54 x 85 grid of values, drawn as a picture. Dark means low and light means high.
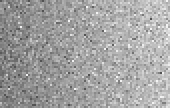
The field climbs toward the right. The grain is fine, like static. No regular stripes run through it. The histogram is bell-shaped.
